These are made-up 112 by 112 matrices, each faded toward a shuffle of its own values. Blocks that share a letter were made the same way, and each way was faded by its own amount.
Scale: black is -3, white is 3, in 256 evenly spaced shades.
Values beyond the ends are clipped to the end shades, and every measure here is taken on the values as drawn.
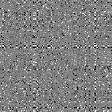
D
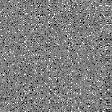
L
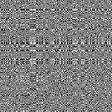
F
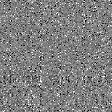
L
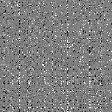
D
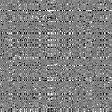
F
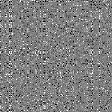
D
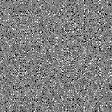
L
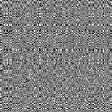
F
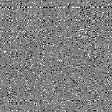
D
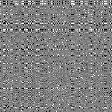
F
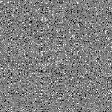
L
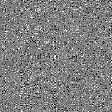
L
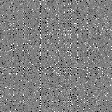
D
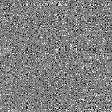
L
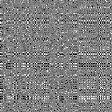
F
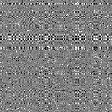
F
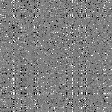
D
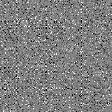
L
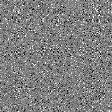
L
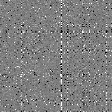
D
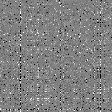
D
